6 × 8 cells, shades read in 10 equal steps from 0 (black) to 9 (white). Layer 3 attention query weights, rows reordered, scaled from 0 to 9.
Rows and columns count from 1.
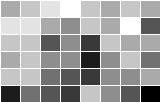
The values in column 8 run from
0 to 6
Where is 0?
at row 6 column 8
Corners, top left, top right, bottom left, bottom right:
6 6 1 0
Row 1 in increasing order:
6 6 6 7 7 7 8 9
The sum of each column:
35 40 29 29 26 34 37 25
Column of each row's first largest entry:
4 7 1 2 1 5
